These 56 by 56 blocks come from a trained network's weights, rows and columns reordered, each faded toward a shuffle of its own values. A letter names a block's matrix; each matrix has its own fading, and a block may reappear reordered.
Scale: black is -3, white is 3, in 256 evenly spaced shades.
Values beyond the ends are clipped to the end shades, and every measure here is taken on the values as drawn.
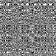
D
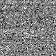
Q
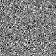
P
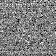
Q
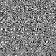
P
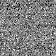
Q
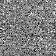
Q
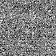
Q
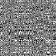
D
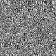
P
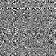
D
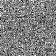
Q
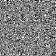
P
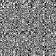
D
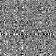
D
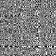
D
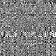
D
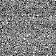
Q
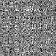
D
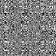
D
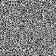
P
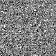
Q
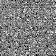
Q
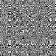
D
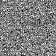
Q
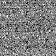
Q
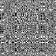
D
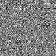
P
